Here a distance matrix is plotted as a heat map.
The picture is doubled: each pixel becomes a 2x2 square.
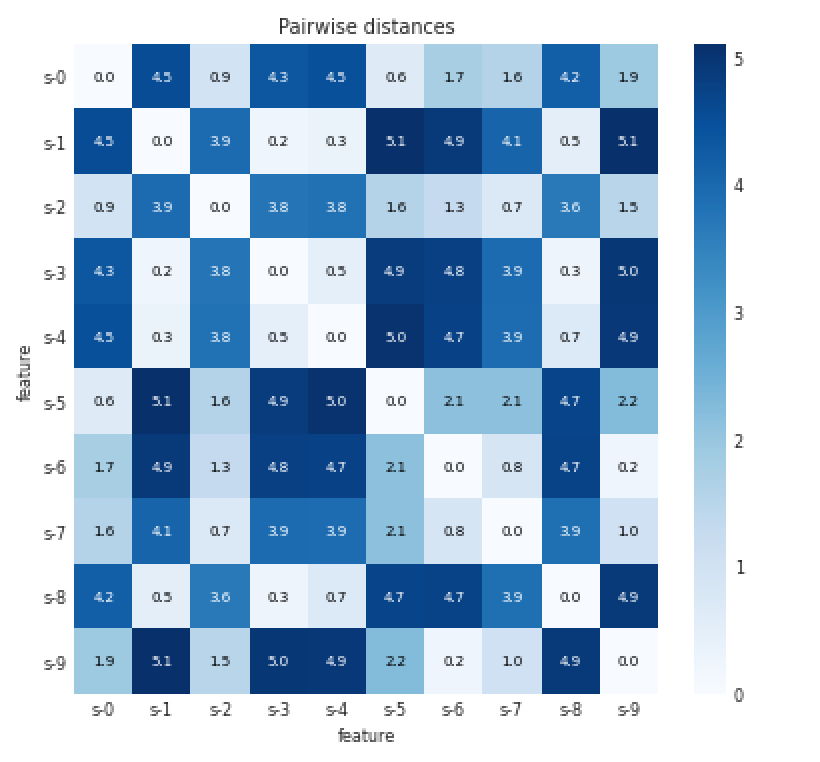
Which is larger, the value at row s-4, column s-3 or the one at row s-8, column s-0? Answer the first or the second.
the second
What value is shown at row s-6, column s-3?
4.8
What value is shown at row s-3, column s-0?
4.3
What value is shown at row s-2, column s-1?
3.9
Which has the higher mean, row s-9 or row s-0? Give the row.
s-9
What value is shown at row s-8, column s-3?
0.3
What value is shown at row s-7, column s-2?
0.7
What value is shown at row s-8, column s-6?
4.7
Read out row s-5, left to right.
0.6 5.1 1.6 4.9 5.0 0.0 2.1 2.1 4.7 2.2
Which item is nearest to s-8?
s-3
